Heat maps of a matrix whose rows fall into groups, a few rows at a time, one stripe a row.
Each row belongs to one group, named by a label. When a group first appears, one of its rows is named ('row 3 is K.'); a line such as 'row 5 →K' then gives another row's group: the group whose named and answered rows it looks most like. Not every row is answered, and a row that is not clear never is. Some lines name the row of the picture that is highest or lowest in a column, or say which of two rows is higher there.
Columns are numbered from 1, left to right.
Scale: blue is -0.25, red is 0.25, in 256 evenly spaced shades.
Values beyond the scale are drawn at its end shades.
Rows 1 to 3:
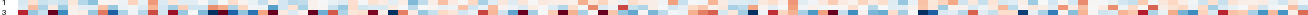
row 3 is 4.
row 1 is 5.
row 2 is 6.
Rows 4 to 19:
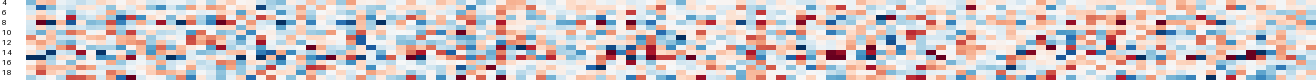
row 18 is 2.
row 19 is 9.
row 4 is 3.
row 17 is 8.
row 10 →9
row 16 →6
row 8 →6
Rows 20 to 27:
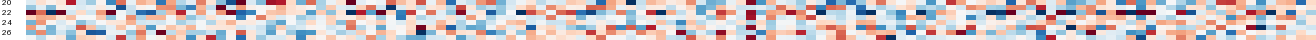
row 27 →2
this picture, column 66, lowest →24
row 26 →5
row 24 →3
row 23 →2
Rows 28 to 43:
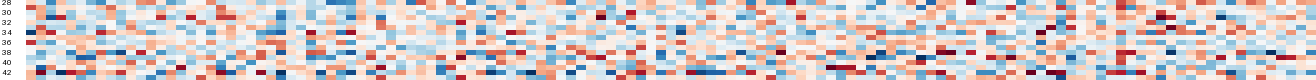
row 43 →9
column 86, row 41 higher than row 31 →Yes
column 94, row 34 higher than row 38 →No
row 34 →3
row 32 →9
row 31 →6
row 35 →8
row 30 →6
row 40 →9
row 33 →3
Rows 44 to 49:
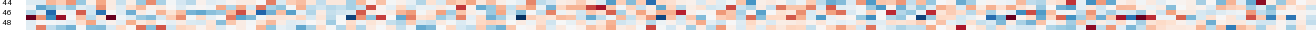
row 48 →9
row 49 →5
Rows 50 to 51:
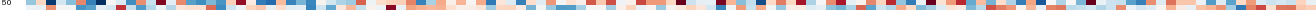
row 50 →5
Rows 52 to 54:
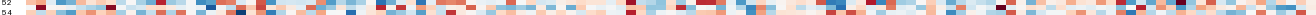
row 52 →6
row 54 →6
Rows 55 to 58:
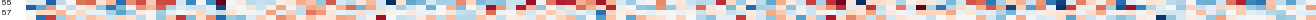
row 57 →8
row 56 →4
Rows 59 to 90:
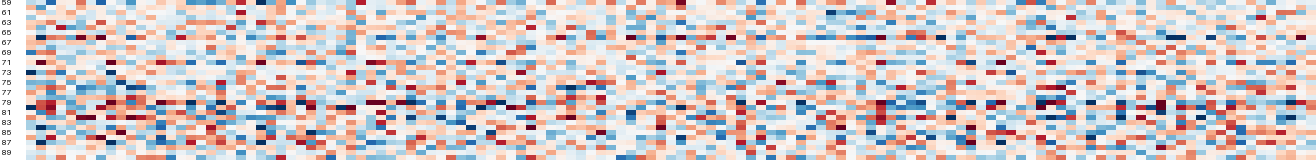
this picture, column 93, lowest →82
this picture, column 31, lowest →90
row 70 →6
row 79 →2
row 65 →9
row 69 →3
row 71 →2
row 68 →9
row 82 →8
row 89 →2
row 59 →5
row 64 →4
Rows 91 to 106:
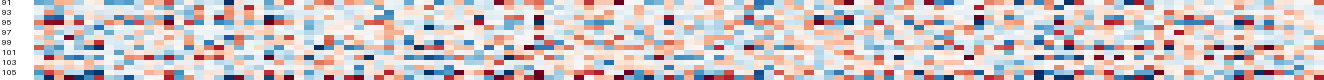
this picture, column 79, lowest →94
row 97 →3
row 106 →4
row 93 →6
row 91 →4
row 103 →8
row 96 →5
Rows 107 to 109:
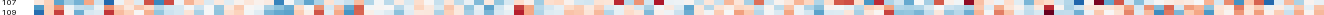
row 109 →3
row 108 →3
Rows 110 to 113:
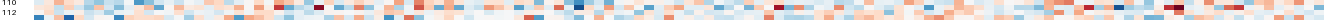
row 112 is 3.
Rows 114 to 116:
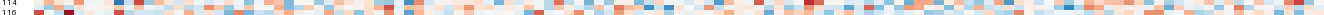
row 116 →4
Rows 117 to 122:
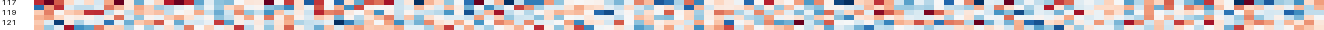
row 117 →2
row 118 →3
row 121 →9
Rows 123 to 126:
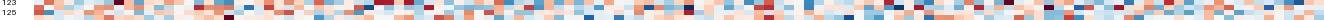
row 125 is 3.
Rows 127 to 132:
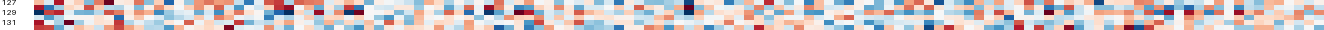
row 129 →3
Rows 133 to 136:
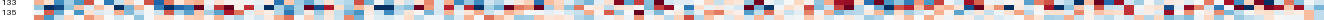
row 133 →5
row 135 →6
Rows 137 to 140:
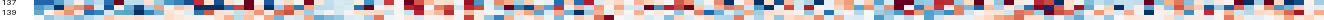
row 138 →5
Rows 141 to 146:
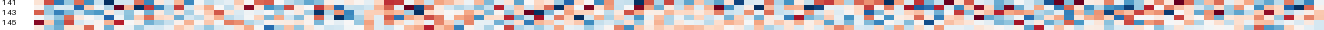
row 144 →9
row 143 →9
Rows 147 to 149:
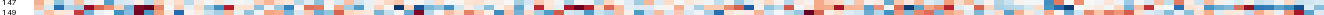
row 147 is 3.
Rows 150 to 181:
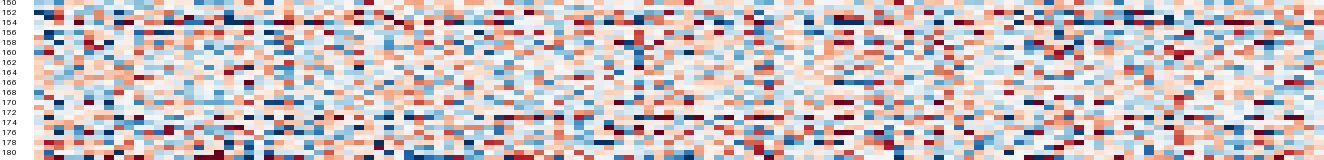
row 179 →2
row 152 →4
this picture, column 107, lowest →154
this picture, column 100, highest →181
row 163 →6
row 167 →6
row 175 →6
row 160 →3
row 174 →8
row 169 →3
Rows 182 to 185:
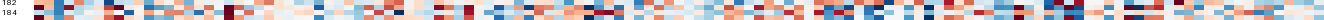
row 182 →3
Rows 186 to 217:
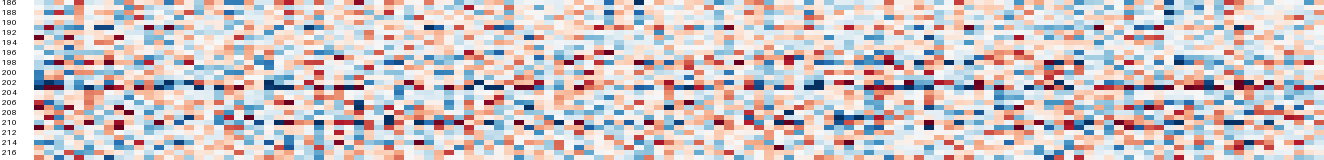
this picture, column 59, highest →191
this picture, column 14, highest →191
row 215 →9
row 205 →8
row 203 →3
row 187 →9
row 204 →8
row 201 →3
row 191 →5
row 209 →6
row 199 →5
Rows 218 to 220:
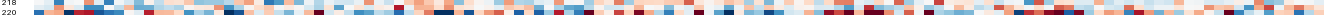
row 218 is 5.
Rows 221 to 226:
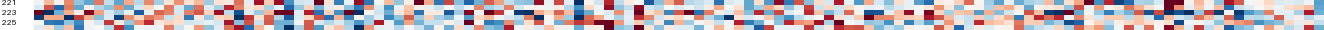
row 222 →6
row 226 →6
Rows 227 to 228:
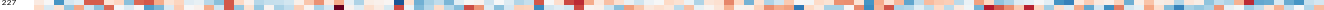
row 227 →8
